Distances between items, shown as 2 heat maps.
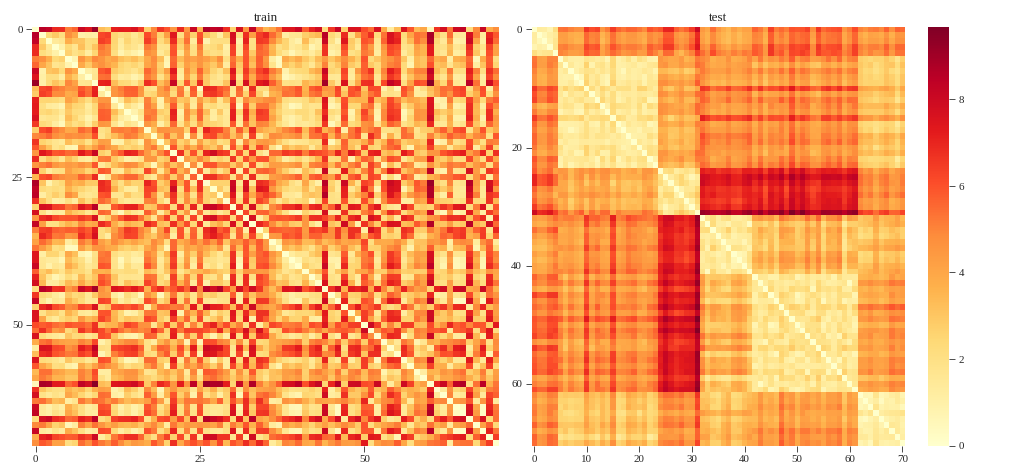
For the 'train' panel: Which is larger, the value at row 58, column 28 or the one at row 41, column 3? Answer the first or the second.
the first
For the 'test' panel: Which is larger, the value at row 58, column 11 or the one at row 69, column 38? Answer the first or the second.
the first
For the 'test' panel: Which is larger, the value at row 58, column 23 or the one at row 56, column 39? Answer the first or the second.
the first
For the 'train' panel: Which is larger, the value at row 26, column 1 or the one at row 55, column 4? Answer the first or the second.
the second
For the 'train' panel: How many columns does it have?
71
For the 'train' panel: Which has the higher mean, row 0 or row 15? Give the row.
0
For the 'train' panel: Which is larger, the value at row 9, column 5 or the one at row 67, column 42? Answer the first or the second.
the first
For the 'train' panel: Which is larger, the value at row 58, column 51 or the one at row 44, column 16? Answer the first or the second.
the second
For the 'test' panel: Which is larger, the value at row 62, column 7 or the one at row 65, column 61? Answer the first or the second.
the second
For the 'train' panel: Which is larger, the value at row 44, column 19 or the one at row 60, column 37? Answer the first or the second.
the first
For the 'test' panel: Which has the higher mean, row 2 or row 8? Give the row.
2
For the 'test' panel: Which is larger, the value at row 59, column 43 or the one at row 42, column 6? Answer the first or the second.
the second
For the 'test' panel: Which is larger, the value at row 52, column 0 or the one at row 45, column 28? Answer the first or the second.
the second
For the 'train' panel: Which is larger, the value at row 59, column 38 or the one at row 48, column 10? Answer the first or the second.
the second
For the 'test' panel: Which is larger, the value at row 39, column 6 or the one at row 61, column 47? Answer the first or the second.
the first
